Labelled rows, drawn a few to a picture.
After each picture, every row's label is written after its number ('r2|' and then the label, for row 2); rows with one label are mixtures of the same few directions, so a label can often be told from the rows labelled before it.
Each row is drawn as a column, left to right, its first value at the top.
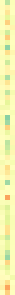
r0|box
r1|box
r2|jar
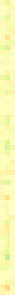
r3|box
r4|box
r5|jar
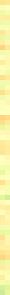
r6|box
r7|box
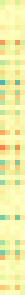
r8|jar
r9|jar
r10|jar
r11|jar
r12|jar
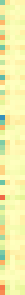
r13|box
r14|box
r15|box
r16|box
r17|box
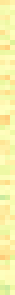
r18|box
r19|box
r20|jar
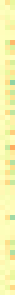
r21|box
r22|jar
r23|jar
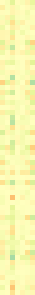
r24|jar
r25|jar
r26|box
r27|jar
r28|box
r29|jar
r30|jar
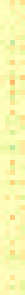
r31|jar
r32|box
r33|jar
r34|box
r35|box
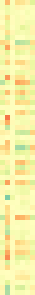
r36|jar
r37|box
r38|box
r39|jar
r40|jar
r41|jar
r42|jar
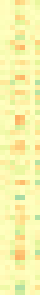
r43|jar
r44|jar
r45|jar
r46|box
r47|box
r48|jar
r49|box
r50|jar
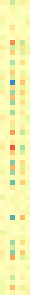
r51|box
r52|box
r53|jar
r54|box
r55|jar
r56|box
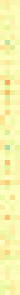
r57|box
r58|jar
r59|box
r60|jar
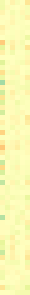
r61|jar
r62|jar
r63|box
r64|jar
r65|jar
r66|box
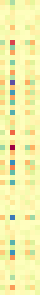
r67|jar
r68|box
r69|jar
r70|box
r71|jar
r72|jar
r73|jar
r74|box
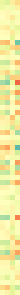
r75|jar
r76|jar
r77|box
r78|jar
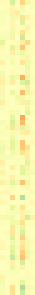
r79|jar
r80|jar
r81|box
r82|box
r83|box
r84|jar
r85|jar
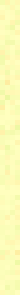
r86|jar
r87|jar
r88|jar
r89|box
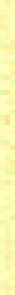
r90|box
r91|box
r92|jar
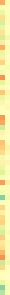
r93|box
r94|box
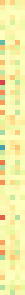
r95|jar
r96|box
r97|box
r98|jar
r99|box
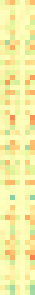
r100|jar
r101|jar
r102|box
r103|jar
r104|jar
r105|jar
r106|box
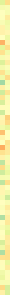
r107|jar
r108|box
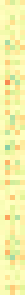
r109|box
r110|jar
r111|box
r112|jar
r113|box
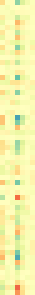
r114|box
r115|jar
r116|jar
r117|box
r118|box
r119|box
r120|jar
